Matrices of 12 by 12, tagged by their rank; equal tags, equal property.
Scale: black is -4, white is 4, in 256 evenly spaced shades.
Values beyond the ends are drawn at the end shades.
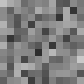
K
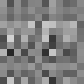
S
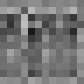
S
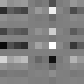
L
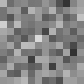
K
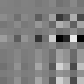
L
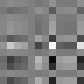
L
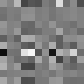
S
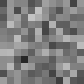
K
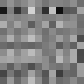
S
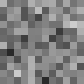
K
